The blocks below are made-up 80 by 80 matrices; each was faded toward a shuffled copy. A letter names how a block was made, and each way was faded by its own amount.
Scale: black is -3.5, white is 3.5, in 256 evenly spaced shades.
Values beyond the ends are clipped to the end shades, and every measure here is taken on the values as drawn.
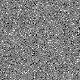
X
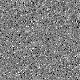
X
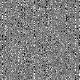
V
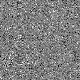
X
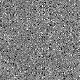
X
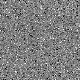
X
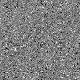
X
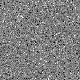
X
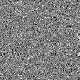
X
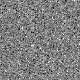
X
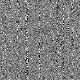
V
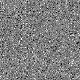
X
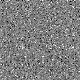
X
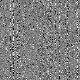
V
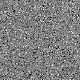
X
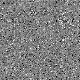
X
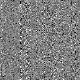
V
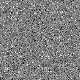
X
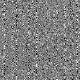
V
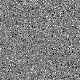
X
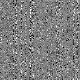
V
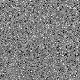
X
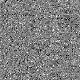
X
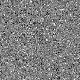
X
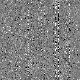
V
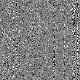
V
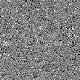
X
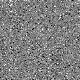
X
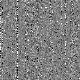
V
